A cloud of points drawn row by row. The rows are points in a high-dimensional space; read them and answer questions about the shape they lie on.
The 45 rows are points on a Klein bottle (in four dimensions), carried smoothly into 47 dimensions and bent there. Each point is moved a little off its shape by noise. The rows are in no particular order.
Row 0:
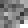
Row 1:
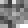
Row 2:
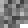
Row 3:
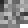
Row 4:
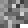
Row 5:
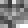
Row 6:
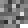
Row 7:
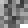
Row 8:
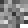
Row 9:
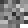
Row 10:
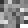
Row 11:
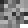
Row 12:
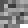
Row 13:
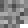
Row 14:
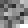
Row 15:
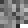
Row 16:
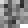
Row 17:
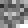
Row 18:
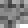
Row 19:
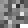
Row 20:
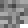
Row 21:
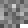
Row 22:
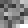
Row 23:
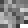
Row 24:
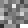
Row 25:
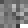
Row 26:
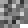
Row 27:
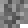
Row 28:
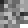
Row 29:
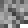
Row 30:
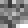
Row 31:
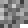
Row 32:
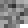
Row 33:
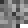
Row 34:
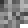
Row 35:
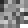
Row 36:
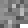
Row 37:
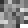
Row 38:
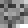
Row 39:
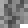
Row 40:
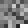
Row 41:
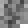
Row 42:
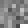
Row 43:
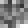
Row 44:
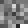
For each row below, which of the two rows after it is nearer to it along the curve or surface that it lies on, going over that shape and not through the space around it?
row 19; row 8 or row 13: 8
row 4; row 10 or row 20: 10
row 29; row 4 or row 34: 4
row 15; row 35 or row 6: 35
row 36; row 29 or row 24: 29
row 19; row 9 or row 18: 9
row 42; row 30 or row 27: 27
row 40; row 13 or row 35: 35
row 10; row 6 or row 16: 6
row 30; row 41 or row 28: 41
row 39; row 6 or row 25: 6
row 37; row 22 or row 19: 19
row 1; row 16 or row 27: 16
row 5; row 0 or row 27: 0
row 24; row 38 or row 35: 35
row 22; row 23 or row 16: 16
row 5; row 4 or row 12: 12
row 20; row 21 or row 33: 33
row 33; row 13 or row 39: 13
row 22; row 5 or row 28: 5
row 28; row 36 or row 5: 36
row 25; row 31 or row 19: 31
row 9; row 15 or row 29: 29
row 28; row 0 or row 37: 37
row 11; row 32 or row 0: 32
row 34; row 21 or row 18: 21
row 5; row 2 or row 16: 16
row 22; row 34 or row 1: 1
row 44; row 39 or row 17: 39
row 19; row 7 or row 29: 29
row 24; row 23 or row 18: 23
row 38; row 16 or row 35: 16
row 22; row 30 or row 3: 30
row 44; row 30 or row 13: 13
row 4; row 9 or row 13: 9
